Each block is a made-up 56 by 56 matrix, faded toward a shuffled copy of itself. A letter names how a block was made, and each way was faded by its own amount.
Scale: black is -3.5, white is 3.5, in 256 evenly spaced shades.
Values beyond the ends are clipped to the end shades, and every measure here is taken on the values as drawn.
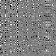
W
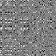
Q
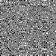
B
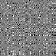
Q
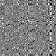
W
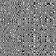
Q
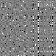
W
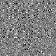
B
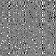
W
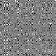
W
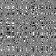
Q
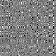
W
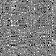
B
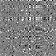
Q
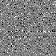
B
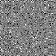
B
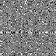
B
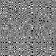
Q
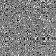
B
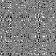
Q
